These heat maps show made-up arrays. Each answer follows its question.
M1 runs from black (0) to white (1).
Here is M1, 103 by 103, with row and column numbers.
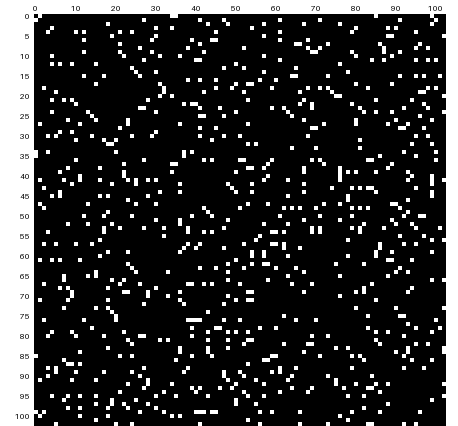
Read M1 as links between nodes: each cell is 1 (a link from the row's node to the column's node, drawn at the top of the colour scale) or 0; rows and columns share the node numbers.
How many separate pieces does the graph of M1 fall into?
1
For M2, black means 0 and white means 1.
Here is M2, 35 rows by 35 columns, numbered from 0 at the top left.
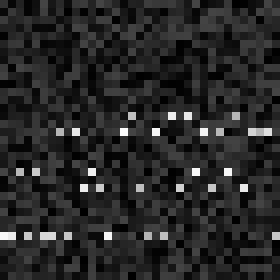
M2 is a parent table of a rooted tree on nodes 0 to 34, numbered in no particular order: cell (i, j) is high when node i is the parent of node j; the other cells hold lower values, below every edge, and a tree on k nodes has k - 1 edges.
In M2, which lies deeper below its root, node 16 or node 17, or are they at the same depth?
node 17
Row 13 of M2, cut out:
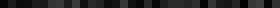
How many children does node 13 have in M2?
0
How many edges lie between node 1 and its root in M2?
2
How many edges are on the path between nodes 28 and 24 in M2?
2
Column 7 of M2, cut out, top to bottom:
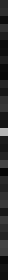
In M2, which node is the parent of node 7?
16
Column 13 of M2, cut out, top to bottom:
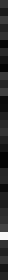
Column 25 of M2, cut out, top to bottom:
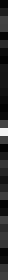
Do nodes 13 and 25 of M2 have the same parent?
no
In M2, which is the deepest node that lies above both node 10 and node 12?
23
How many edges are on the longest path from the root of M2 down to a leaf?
2
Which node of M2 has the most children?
29
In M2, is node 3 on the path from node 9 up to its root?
no
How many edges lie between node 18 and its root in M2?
2
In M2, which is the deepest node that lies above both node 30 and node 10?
23
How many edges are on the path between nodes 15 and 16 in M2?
1
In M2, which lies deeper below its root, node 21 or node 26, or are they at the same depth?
node 26
